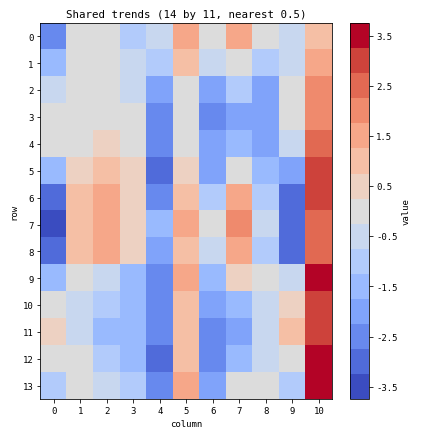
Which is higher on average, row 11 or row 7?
row 7
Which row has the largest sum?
7
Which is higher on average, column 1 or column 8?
column 1
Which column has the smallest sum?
4
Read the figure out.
Title: Shared trends (14 by 11, nearest 0.5)
x-axis: column, ticks 0 1 2 3 4 5 6 7 8 9 10
y-axis: row, ticks 0 1 2 3 4 5 6 7 8 9 10 11 12 13 (0 at the top)
Colour bar: value, ticks -3.5 -2.5 -1.5 -0.5 0.5 1.5 2.5 3.5
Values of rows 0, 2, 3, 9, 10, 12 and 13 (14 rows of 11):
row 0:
-2.5 0 0 -1 -0.5 1.5 0 1.5 0 -0.5 1
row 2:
-0.5 0 0 -0.5 -2 0 -2 -1 -2 0 2
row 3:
0 0 0 0 -2.5 0 -2.5 -2 -2 0 2
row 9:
-1.5 0 -0.5 -1.5 -2.5 1.5 -1.5 0.5 0 -0.5 3.5
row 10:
0 -0.5 -1 -1.5 -2.5 1 -2 -1.5 -0.5 0.5 3
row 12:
0 0 -1 -1.5 -3 1 -2.5 -1.5 -0.5 0 3.5
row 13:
-1 0 -0.5 -1 -2.5 1.5 -2 0 0 -1 3.5
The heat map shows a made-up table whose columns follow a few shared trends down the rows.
